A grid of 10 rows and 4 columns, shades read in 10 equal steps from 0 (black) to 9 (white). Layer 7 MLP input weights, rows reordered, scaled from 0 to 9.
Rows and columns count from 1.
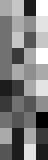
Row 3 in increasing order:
3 4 7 7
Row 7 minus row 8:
-2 1 -1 5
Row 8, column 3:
4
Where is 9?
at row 1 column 4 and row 4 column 4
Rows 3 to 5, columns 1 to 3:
4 7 3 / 4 2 6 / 4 6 5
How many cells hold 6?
8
